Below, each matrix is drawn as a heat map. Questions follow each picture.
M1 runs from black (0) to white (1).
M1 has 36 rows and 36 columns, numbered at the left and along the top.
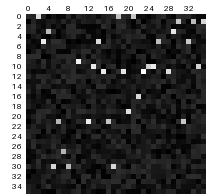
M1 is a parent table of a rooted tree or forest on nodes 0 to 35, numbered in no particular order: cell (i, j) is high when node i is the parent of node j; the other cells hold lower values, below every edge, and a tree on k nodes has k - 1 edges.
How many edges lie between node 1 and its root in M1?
0
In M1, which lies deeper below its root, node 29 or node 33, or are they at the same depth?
node 29
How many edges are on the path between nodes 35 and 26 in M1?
4
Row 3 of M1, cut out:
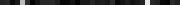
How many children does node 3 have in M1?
2
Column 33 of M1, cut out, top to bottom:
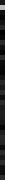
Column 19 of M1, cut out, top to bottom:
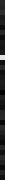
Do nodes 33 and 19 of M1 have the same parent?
no
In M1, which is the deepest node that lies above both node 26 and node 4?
5
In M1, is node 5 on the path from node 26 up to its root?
yes
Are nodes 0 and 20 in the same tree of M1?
no
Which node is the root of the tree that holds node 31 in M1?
0
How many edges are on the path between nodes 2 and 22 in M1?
4
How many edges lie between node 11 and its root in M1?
0
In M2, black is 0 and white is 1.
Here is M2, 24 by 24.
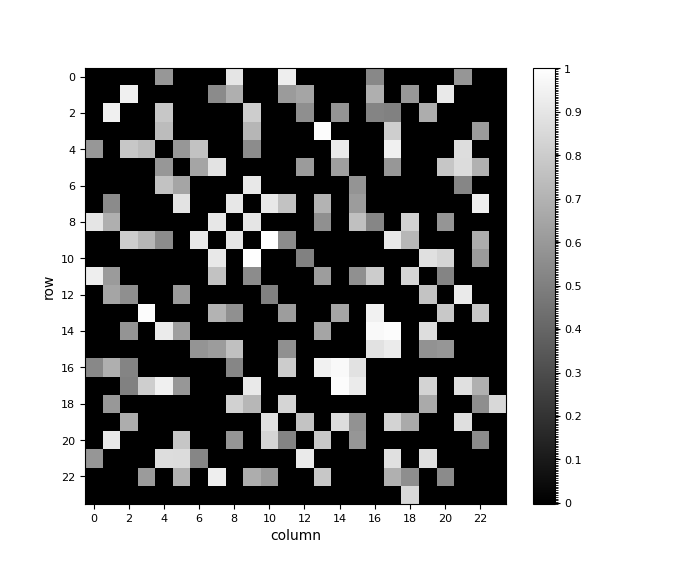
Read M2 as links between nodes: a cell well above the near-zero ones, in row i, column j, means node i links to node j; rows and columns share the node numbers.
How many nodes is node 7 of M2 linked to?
8
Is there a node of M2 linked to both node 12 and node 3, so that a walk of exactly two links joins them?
no
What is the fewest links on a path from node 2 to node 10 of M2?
2
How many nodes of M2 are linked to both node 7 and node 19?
2
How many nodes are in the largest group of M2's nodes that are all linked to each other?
4
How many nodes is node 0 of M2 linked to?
5
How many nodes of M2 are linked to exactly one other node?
1
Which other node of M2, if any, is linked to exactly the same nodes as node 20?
node 7
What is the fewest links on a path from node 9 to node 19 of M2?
2
